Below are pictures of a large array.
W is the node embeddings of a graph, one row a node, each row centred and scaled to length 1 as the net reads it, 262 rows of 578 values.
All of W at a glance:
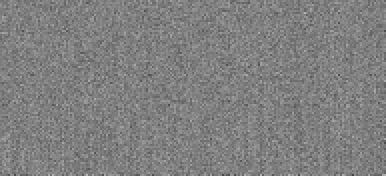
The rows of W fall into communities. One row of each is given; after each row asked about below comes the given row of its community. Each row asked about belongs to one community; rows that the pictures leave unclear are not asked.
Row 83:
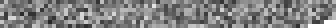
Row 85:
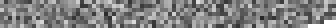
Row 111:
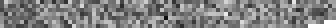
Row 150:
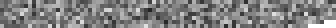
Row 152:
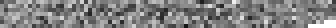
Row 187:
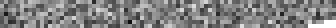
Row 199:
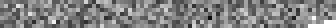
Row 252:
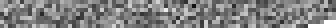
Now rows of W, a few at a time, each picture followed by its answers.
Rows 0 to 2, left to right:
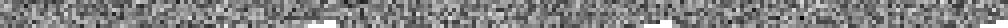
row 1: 85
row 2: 83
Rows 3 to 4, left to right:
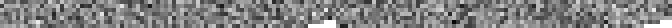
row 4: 85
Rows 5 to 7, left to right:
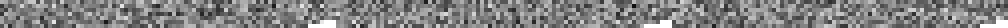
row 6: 83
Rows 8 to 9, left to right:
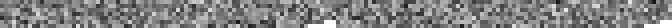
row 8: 85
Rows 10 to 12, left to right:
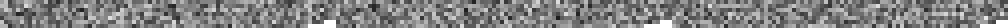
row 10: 83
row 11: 187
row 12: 150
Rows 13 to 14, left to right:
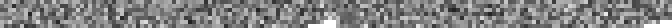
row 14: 111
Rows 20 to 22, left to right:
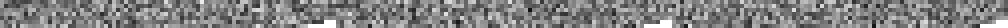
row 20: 85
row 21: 85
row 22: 252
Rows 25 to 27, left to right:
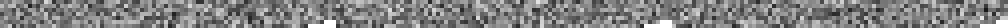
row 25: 152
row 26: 187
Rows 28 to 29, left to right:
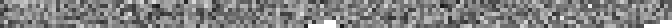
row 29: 187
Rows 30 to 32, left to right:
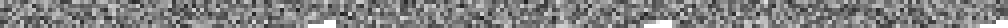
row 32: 152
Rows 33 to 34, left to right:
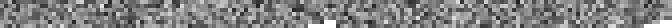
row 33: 111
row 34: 199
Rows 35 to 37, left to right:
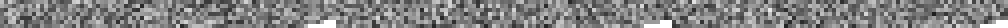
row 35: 85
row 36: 150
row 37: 187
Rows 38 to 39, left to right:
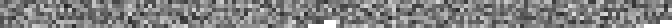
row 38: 252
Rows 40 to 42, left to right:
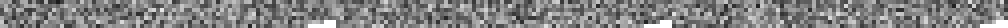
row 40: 111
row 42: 187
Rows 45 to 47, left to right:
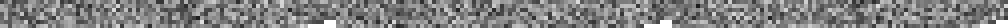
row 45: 85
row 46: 252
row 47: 150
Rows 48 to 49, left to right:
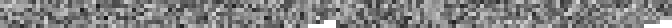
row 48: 83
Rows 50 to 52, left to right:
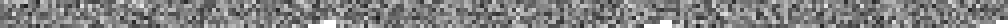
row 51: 252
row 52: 150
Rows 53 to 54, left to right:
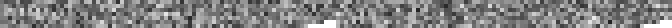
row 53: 85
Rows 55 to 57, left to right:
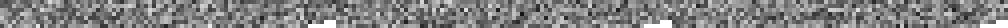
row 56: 150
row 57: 150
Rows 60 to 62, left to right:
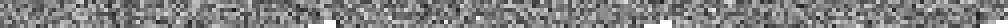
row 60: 187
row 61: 252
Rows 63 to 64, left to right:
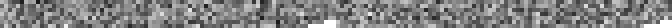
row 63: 83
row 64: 152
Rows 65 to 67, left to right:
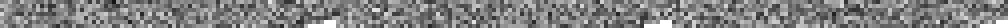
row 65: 83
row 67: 152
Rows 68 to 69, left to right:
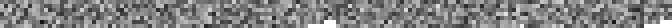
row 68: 152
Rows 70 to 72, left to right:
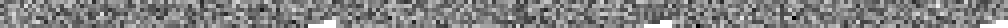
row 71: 150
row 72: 150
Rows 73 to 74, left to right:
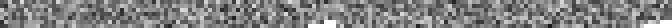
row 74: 152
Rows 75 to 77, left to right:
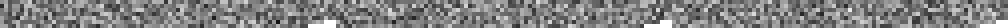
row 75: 111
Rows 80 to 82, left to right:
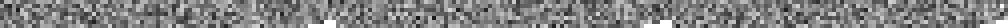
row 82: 187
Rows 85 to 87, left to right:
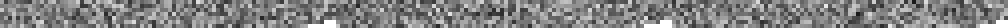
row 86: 111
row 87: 111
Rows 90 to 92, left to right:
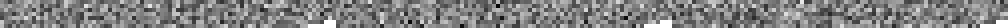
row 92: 252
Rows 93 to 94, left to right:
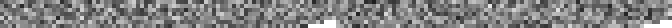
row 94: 111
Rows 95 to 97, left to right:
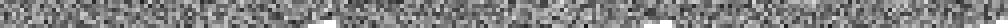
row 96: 111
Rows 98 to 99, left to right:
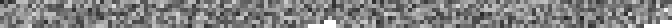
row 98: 152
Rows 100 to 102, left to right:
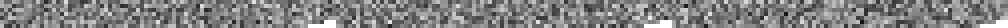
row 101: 199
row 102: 85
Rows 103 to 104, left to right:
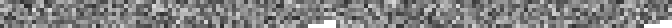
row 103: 252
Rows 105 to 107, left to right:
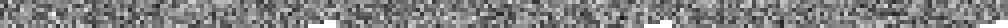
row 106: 152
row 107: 85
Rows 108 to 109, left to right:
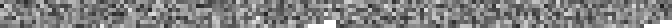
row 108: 252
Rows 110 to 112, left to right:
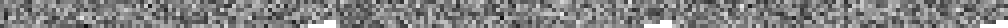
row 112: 111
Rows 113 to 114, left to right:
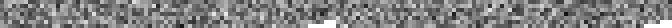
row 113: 111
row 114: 152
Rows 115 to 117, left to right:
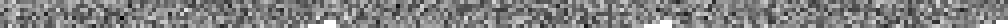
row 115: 85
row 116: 152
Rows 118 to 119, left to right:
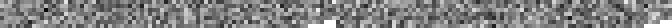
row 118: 83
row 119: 150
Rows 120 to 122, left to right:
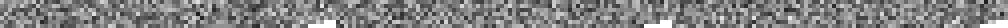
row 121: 252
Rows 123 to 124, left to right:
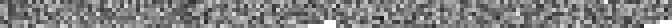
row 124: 199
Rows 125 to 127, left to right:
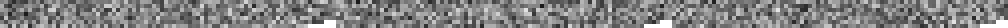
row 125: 85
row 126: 83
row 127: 152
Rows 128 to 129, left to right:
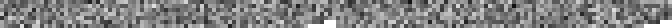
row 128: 83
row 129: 83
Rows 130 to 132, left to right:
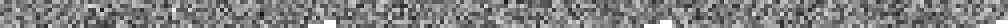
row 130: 150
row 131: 252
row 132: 85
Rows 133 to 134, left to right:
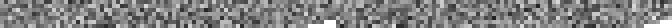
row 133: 150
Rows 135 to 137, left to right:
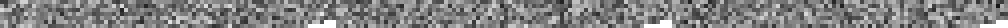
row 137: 187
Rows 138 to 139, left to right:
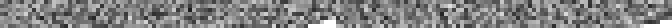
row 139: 85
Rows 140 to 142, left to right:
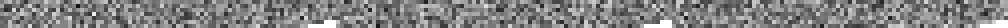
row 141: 83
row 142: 111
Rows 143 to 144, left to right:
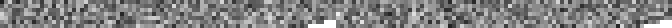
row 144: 187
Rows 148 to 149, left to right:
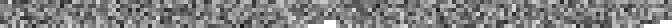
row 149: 85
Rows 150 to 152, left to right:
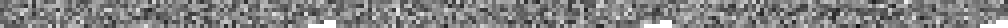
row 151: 150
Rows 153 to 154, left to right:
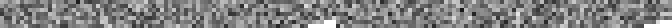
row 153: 111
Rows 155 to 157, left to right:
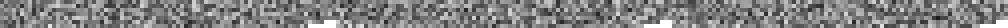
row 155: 150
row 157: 85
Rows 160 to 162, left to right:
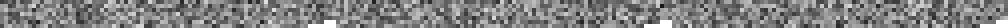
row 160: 199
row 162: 252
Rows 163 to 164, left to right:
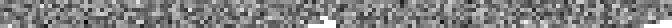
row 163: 150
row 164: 85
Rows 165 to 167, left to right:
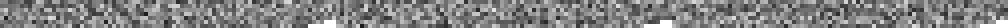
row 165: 252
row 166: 150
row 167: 152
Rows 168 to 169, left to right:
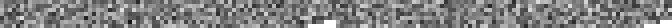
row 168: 187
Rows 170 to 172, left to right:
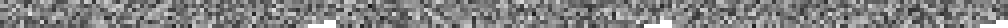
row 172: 152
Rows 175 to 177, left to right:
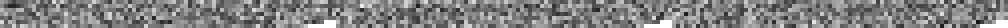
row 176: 85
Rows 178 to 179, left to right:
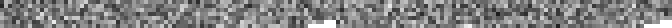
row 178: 111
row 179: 152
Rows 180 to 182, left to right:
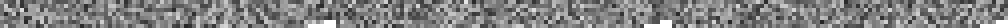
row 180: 199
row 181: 252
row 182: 199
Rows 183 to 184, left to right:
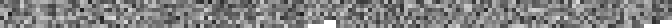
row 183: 83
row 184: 252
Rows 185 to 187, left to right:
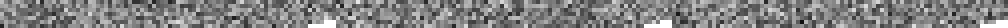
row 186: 152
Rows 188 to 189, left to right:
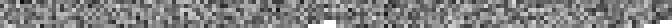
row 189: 252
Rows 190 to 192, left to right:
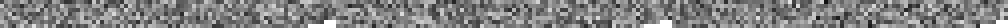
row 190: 83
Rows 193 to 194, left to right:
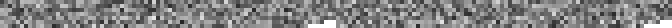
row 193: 83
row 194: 152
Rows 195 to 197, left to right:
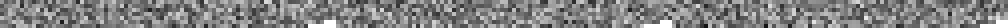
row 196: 85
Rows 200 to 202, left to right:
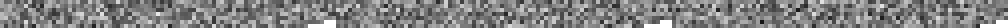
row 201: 252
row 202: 152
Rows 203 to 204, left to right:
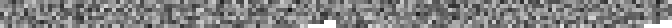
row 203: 85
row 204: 252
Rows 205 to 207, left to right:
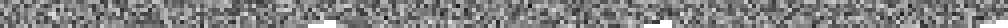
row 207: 152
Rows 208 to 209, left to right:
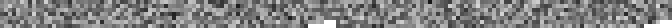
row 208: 152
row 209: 187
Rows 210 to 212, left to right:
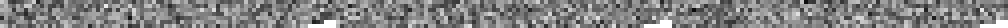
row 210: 83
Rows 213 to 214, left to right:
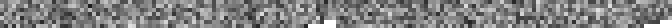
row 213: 252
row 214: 83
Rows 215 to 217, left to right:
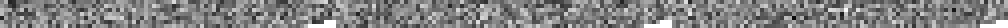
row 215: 83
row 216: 83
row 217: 150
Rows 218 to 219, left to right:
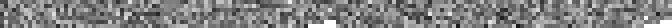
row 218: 252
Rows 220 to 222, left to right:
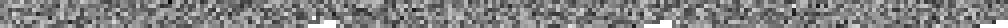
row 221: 83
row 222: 252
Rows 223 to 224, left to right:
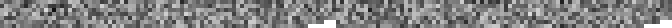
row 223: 252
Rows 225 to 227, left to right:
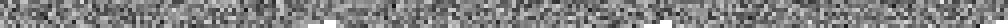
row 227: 199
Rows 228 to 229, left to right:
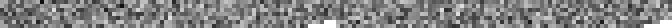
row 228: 111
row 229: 187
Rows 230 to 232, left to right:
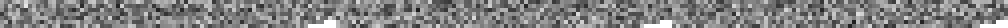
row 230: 152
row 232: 83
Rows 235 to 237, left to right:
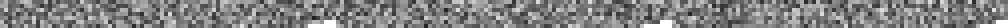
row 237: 83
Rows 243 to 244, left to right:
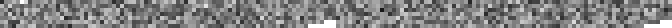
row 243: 152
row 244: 83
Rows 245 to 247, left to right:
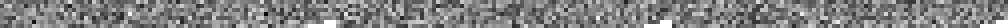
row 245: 252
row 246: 83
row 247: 199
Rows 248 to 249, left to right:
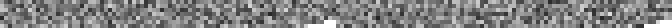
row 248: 152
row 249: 252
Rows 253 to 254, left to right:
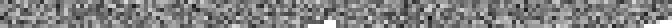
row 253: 152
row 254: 199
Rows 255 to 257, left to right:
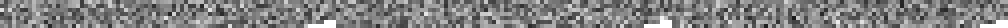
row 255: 85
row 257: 85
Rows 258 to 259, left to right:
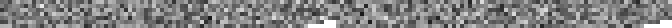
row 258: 150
